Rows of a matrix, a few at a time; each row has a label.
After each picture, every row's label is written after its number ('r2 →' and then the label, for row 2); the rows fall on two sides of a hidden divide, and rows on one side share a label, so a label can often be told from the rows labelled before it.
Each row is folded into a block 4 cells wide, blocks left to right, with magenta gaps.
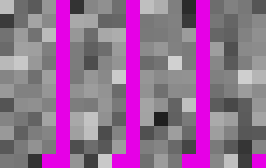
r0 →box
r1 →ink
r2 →box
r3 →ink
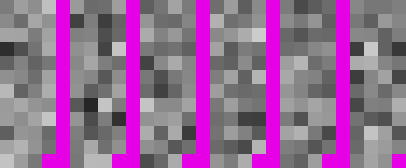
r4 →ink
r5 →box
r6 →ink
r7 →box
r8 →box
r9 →box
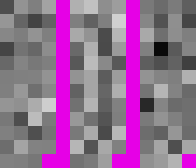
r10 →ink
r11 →box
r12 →ink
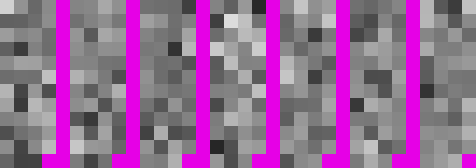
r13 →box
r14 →box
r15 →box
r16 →box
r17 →box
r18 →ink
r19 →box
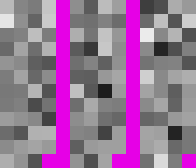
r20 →box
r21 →ink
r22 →ink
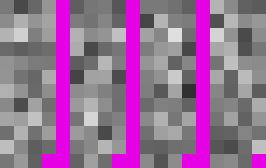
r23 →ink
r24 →ink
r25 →box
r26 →box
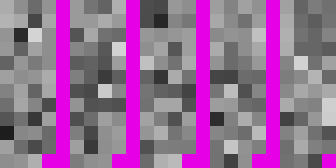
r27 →box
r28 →box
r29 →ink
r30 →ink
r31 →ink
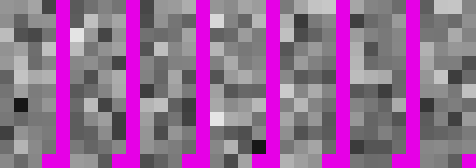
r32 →box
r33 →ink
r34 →box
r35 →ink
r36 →ink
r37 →box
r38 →box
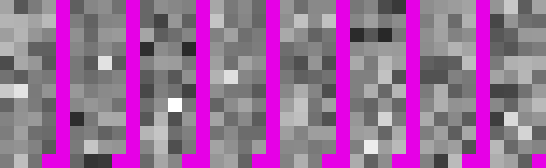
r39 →ink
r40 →ink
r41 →ink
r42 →box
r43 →ink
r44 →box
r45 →ink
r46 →box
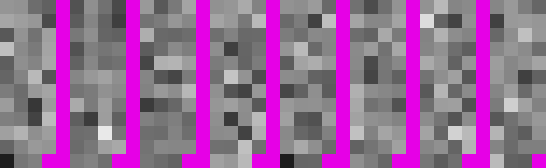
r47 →box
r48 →box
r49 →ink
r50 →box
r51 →box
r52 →ink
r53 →box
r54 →box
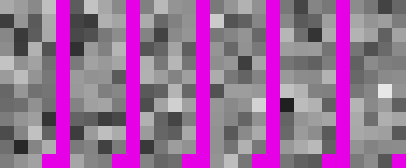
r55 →box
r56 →box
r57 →box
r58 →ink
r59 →ink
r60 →ink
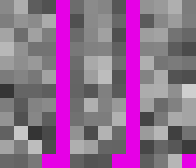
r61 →box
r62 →box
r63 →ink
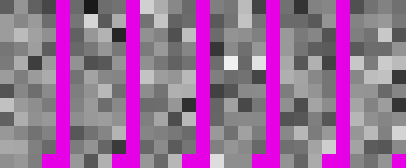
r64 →ink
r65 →ink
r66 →box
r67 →box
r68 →box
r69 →box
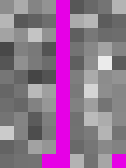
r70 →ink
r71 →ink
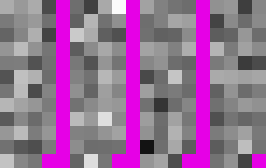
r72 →box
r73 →ink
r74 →box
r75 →box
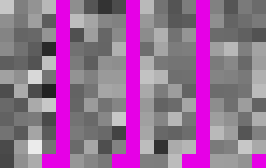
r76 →box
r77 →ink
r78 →box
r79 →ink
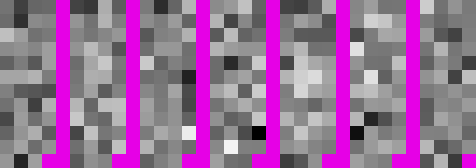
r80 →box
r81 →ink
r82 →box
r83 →ink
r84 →ink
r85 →box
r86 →box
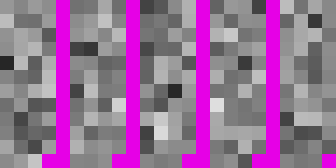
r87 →ink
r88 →ink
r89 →ink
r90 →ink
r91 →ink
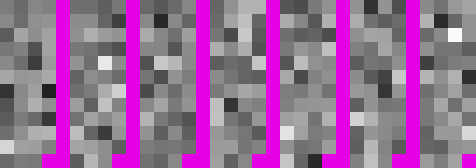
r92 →box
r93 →ink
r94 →ink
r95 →ink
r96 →ink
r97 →ink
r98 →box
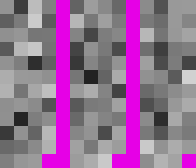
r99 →box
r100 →ink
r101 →ink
